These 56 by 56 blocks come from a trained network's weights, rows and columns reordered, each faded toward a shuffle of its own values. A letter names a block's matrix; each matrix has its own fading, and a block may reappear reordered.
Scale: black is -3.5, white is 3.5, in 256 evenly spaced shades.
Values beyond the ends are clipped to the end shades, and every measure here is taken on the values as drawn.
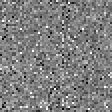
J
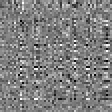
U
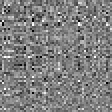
U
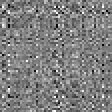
U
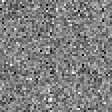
J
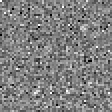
J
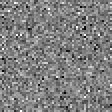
J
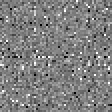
J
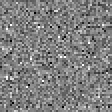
J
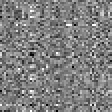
U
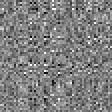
U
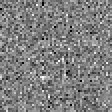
J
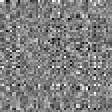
U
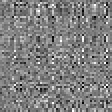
U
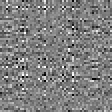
U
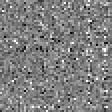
J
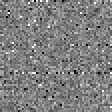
J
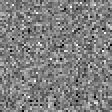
J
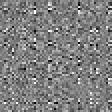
U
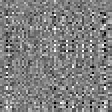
U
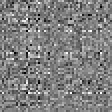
U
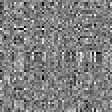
U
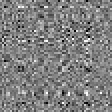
U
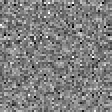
J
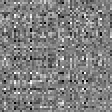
U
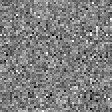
J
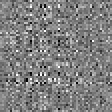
U
